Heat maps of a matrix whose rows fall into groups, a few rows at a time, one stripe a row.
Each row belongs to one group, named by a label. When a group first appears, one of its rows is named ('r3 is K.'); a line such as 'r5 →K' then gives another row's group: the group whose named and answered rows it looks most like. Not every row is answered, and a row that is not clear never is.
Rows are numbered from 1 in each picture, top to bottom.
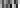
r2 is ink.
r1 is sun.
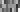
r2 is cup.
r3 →ink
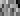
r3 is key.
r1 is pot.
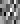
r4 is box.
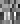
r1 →sun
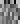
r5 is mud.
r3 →pot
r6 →ink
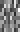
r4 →sun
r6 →sun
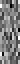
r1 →ink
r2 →pot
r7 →box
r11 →pot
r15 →pot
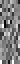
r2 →key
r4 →key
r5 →mud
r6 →box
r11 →sun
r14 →mud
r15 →ink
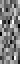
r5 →ink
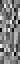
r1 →key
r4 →ink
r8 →key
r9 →mud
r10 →mud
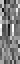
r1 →sun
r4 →sun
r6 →pot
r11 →ink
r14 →key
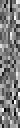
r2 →box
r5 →box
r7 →pot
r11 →sun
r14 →ink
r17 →key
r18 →sun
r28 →sun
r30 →cup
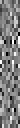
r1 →mud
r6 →mud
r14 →mud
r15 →key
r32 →cup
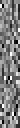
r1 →key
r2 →mud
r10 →sun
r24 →pot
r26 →mud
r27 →cup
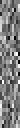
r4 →key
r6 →pot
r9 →ink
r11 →cup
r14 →mud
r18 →key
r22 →mud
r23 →mud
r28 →pot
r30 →ink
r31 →sun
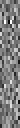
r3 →mud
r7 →ink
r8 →key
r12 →cup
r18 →key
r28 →mud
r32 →key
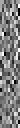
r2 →ink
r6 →mud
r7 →pot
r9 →sun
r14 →sun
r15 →mud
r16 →key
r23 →key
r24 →sun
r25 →box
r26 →pot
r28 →ink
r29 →mud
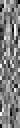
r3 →key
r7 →box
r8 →box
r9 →box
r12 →cup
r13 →box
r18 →cup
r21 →key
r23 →box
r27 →key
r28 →cup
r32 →key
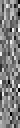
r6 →cup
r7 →cup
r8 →ink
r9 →sun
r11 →pot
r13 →sun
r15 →box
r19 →mud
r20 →pot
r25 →key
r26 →cup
